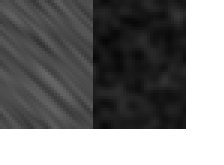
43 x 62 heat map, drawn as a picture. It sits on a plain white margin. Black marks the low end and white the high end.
It is made of 1 by 2 panels. Panel 1,1: low, slanting down to the right, faint in contrast. Panel 1,2: very low, blotchy, faint in contrast.
